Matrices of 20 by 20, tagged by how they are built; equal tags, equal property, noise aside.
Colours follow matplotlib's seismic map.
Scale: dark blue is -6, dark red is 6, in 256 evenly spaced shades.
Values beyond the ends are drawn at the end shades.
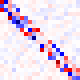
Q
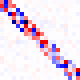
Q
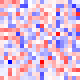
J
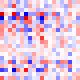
J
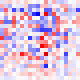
J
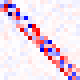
Q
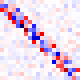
Q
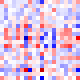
J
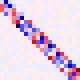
Q
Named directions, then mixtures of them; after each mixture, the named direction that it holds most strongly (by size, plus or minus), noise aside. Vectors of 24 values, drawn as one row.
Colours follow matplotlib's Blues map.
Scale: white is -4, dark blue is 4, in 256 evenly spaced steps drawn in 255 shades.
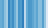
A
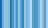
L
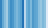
A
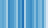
A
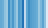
A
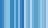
L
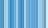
A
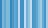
L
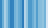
A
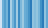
L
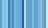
A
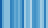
L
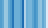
A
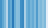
A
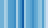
A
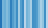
L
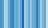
L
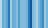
L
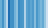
A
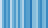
L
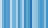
L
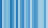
L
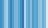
A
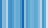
A
